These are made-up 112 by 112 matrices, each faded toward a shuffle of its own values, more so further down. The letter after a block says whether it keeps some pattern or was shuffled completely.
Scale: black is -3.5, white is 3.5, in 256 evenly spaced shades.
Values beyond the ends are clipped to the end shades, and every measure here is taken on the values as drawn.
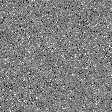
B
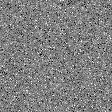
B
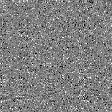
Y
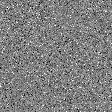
B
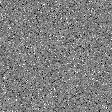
B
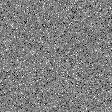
B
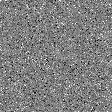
B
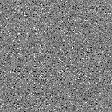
Y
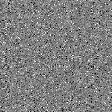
Y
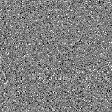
Y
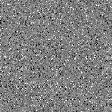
Y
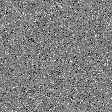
B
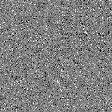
Y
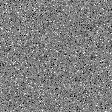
B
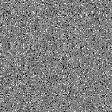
Y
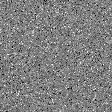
B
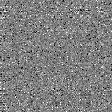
Y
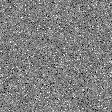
B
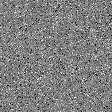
B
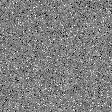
B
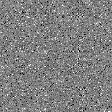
Y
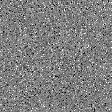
Y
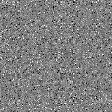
Y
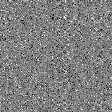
Y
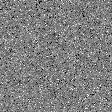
B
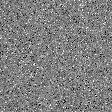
B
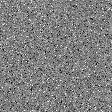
B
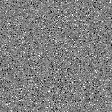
Y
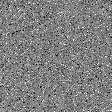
B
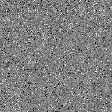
Y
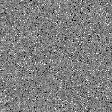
Y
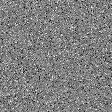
B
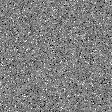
B
